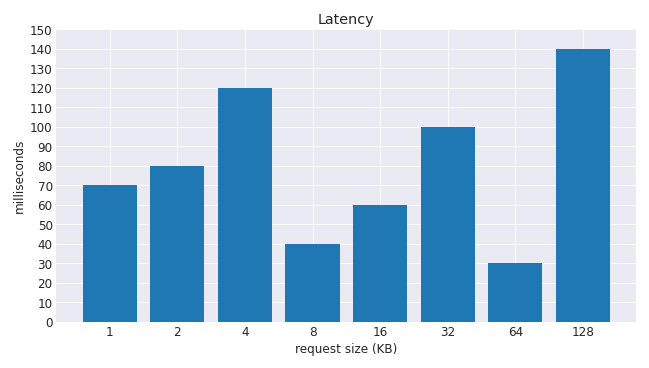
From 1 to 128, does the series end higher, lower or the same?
higher
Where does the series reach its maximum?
128
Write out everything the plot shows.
Title: Latency
x-axis: request size (KB), ticks 1 2 4 8 16 32 64 128
y-axis: milliseconds, ticks 0 10 20 30 40 50 60 70 80 90 100 110 120 130 140 150
Values:
70 80 120 40 60 100 30 140
